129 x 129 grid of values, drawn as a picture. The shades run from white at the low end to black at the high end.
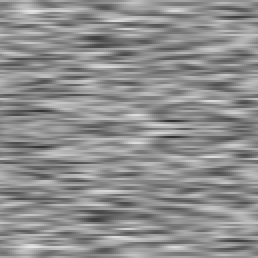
The values follow a bell shape. The grain runs across in streaks. There is no overall slope. The top and bottom halves mirror each other.
